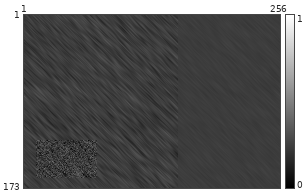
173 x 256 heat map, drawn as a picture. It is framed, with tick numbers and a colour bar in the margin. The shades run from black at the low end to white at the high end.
Mirror symmetry: none. Grain: diagonal, down to the right. Odd rows or columns: none. Odd patch: rougher, in the bottom left. Seam: vertical, 60% of the way across, the right part calmer. Roughest part: bottom left. Histogram: heavy tails on both sides.
